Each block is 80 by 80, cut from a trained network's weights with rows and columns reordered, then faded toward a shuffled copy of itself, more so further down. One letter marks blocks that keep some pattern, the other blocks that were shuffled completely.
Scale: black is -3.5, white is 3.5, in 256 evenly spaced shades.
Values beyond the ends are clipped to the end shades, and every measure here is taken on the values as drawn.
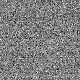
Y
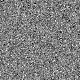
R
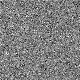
R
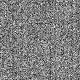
Y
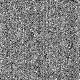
Y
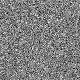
R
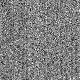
Y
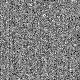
Y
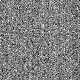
Y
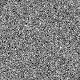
R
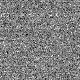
Y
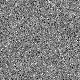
R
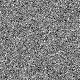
R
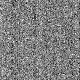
Y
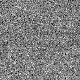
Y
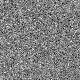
R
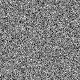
R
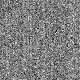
Y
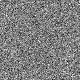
R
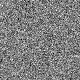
R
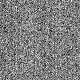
Y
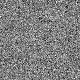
R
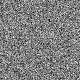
R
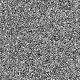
R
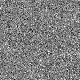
R
